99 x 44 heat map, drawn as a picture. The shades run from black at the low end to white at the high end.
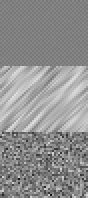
It is made of 3 by 1 panels. Panel 1,1: middling, checkered, faint in contrast. Panel 2,1: high, slanting up to the right. Panel 3,1: middling, fine-grained, strong in contrast.
